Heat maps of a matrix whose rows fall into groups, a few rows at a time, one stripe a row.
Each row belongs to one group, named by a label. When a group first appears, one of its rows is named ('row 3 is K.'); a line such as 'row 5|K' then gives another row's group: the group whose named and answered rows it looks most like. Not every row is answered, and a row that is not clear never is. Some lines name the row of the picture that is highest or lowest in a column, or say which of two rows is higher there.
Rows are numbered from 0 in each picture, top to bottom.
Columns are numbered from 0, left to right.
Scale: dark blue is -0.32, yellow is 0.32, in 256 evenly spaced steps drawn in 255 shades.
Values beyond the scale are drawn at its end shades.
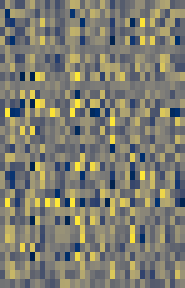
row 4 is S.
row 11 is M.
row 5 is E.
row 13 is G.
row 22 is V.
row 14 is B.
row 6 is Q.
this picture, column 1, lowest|1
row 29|G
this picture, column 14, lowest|1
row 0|Q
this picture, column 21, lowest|22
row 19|S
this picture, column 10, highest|12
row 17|G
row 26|G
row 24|M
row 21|Q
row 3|Q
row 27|B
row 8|M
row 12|V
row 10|B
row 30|G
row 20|S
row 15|G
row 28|M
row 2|S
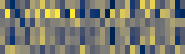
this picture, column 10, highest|1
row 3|S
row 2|M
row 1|V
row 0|S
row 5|G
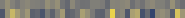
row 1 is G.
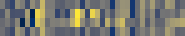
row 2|M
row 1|M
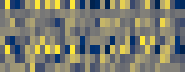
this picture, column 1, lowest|4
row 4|S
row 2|Q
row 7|B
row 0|V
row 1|E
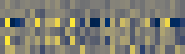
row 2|V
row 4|V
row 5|G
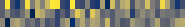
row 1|M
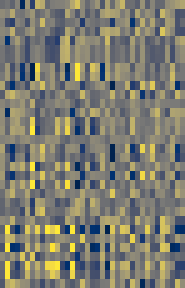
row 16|S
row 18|B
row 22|M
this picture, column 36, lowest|25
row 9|S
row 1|Q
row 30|V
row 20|B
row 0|M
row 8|M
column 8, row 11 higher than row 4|No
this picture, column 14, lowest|12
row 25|V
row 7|M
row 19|S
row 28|B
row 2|S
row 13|B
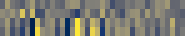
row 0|Q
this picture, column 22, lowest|0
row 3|M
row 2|M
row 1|B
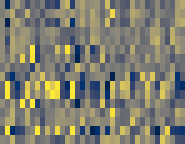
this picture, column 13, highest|5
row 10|V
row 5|B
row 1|G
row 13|G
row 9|V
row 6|B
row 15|Q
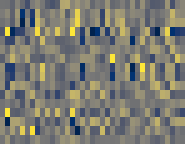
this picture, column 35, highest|6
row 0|E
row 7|S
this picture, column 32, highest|10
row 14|B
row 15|E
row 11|M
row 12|V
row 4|S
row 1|M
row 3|V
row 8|S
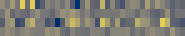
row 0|B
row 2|Q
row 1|E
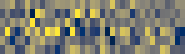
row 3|V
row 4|S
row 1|M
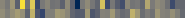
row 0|B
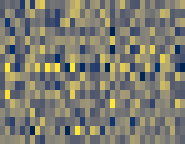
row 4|G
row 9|Q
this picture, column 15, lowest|12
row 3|S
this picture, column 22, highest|11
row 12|B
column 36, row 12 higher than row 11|No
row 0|M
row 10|V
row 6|Q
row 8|G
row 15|B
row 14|M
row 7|V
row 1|Q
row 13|S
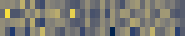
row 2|B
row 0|B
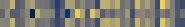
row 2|Q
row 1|M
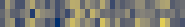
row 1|M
